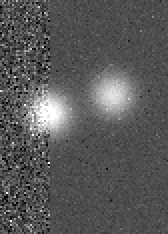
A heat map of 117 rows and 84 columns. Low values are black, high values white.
There are two bumps. The values are skewed, with a long tail toward high values. There is no overall slope. The right part is calmer, past a seam about 30% of the way across.
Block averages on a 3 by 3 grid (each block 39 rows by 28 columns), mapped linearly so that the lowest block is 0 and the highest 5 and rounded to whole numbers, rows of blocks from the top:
0 0 0 | 5 5 3 | 0 0 0
